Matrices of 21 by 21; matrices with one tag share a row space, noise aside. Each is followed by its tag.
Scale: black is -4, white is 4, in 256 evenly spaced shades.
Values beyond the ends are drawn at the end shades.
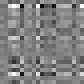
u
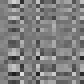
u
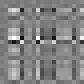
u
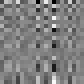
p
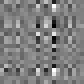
p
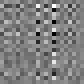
p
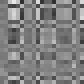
u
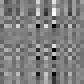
p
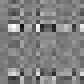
u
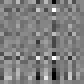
p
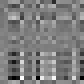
u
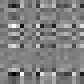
u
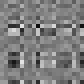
u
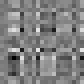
u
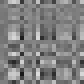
u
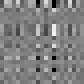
p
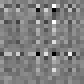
p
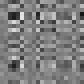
u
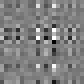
p
